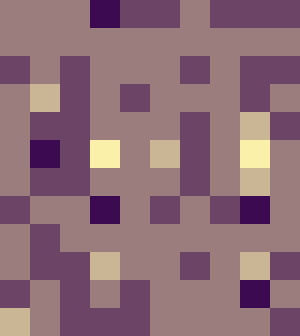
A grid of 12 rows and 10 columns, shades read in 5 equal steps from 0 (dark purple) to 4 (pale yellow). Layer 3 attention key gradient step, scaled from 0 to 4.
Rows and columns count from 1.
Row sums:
13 20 15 18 17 21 18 13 19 18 15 17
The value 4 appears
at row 6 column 4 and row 6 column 9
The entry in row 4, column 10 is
2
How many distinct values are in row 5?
3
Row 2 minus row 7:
0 1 1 0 0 0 1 0 -1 0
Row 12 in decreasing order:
3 2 2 2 2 2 1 1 1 1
